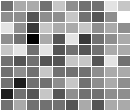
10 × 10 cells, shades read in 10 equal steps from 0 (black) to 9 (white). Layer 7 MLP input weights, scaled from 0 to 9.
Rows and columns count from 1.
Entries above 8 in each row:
0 1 0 0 0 0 0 0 0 0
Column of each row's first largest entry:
9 10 1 6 2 9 4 6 4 2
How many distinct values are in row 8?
5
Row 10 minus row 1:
0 0 -2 0 -3 -2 2 -1 -2 -1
